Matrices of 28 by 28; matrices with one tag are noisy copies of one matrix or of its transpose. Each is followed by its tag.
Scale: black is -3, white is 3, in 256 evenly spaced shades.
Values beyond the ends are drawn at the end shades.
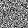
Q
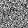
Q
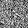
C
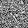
C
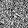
C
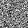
Q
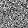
Q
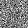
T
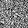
C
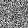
T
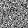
Q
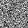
Q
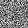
T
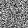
T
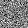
T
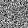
T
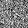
C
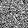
C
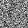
Q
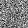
T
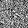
C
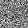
T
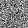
T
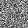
T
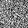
C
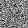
T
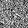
C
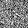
C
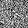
C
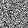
Q
